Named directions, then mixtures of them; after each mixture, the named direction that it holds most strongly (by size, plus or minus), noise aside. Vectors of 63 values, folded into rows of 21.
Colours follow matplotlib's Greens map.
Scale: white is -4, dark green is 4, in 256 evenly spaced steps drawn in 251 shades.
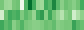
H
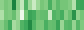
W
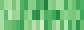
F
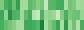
F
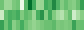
H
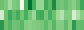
H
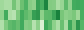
F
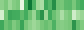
H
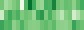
H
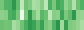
W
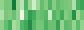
W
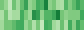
F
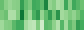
F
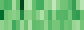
H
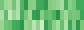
F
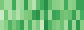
F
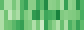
F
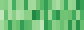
F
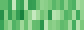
W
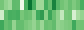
H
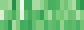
W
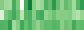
H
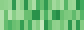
F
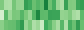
F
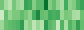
F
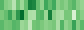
W
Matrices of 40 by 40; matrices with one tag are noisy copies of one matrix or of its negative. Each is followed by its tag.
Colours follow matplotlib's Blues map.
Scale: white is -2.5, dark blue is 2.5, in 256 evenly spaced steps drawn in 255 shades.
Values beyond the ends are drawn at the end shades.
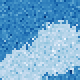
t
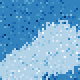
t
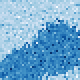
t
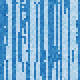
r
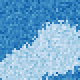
t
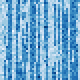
r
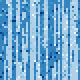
r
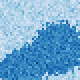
t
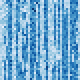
r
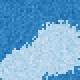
t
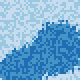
t
